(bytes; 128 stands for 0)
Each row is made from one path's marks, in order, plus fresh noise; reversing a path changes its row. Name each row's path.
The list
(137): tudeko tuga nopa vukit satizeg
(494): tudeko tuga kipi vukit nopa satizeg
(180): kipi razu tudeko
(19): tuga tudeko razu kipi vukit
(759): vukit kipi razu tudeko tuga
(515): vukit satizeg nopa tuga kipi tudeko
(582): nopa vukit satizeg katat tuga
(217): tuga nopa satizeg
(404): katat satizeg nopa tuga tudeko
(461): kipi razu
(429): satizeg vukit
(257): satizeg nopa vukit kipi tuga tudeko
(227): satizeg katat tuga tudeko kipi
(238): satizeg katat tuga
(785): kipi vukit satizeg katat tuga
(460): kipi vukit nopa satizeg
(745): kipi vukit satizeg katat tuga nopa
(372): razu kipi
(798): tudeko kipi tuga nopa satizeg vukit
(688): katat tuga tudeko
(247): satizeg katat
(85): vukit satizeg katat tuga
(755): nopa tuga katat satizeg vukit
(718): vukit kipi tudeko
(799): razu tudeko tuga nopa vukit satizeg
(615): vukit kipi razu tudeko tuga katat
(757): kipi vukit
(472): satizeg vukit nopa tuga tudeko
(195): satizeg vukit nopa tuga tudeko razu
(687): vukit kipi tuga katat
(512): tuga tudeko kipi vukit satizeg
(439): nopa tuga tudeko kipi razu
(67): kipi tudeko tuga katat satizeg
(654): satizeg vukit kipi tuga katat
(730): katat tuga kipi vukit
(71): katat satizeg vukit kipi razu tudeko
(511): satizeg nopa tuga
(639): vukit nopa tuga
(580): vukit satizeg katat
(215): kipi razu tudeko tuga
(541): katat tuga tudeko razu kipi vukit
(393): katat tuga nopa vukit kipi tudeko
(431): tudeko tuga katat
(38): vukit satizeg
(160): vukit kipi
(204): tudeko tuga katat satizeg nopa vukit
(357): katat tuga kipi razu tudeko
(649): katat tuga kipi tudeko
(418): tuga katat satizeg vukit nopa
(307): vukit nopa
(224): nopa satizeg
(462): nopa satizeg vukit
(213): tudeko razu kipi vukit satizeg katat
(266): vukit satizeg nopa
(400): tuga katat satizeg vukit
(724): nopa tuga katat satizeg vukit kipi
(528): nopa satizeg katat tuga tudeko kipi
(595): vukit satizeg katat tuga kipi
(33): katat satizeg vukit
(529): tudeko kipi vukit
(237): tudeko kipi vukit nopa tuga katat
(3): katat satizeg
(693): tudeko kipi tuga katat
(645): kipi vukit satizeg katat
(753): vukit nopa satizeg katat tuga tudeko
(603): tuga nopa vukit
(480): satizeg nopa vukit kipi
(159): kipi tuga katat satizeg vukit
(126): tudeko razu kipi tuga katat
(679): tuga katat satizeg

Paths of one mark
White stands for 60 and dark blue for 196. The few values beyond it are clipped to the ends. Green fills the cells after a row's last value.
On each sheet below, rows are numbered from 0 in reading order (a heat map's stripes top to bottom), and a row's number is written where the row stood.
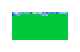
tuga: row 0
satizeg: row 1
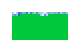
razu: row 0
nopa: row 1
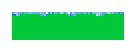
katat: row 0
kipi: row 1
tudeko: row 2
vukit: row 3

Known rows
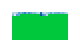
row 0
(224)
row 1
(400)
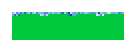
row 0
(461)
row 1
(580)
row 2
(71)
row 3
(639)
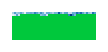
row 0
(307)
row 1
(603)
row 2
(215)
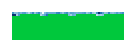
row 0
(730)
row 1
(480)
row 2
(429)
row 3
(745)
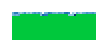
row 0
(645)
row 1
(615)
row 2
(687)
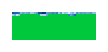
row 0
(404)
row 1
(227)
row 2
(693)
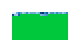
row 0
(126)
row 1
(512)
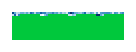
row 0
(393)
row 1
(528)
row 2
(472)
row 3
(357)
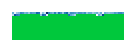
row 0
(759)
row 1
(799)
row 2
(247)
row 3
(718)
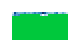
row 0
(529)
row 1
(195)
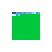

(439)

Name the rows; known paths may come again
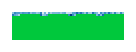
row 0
(247)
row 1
(159)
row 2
(215)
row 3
(461)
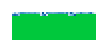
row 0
(431)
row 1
(137)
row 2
(798)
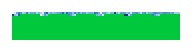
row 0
(126)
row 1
(266)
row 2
(3)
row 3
(603)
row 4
(649)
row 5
(238)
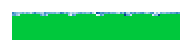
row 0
(33)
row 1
(595)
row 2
(462)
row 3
(439)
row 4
(679)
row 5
(160)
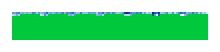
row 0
(85)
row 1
(38)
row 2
(785)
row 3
(511)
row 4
(227)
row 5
(541)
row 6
(528)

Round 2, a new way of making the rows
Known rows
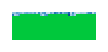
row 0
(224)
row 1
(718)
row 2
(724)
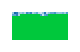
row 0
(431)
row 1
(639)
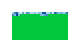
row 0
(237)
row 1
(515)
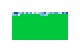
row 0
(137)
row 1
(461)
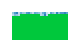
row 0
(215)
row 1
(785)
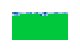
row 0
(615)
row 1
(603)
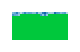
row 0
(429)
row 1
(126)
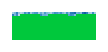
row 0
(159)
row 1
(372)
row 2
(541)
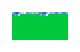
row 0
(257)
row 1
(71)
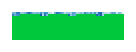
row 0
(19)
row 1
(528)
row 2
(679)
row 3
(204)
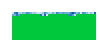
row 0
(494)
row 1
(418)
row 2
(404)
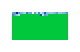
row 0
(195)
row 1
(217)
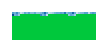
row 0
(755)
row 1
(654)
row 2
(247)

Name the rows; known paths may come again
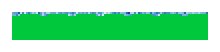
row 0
(512)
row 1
(160)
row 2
(580)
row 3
(582)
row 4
(515)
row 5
(33)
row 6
(511)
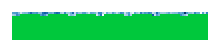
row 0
(595)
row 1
(541)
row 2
(215)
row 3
(745)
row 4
(785)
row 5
(217)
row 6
(195)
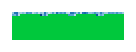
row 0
(431)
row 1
(400)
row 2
(688)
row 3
(462)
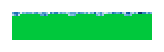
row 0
(213)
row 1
(529)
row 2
(38)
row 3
(238)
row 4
(649)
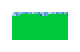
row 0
(307)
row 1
(679)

